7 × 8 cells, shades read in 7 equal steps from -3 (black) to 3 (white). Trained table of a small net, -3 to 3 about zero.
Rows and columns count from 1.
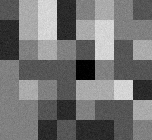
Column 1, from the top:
-1 -2 -2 0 0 0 0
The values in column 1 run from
-2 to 0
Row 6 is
0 0 -1 -2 0 -1 -1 1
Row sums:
0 2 0 -8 2 -4 -8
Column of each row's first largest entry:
3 3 6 1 7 8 1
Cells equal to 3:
0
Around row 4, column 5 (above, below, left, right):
-1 1 -1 0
